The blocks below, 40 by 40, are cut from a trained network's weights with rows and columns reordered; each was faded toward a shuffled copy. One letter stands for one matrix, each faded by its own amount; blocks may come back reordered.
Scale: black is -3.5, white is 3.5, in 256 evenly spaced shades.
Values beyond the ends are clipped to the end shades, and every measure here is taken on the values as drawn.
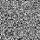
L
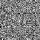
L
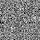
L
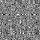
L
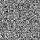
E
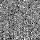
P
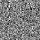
E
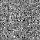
P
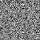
E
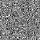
E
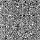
P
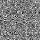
E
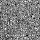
P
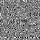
L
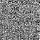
E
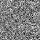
E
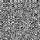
L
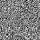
L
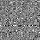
L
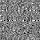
L
